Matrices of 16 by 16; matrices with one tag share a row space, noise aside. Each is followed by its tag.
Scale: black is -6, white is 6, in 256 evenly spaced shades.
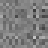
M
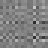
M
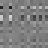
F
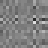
M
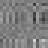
M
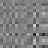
M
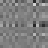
M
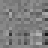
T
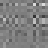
M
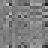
T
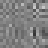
M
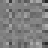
T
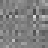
M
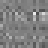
M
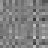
M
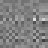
M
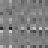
F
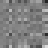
T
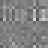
M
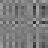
M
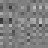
F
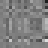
T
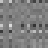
F
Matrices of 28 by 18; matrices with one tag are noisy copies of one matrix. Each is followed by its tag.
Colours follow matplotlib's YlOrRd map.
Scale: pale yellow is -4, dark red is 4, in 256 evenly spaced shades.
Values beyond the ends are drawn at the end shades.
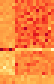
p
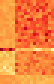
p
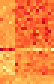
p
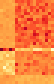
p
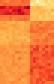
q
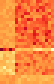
p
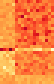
p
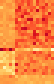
p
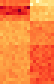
q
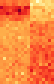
q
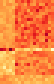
p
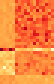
p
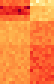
q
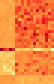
p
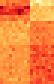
q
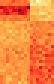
q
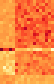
p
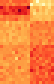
q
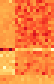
p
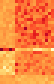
p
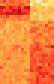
q
